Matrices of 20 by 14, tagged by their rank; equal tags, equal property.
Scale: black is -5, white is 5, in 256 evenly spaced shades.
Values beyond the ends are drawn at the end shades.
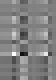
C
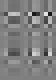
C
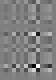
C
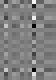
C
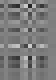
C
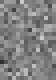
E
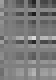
C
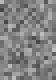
E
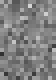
E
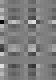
C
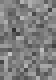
E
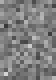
E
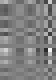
C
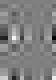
C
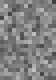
E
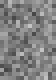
E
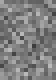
E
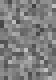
E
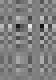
C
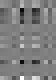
C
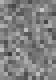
E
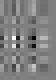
C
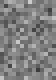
E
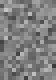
E
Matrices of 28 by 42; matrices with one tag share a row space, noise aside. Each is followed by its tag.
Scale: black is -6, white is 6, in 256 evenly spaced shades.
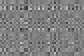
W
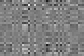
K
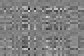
K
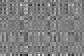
W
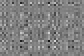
W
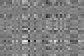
K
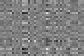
K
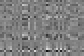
K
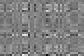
K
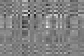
K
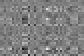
K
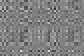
W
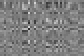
K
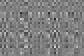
W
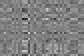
K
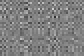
W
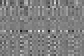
W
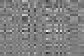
K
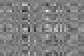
K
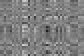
K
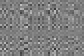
W
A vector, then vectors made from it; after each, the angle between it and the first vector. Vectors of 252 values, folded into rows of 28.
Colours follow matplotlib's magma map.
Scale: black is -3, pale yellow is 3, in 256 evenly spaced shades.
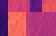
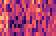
partly opposed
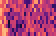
partly opposed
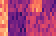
nearly opposite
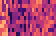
partly opposed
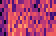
partly aligned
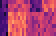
nearly parallel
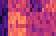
nearly parallel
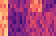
nearly opposite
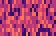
orthogonal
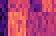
nearly parallel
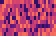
orthogonal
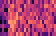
partly aligned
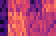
nearly parallel
